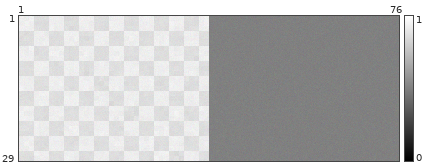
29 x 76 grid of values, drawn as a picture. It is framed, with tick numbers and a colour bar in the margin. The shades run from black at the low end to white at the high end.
The table splits into one row of 2 panels. Panel 1,1: very high, checkered, faint in contrast. Panel 1,2: middling, flat.
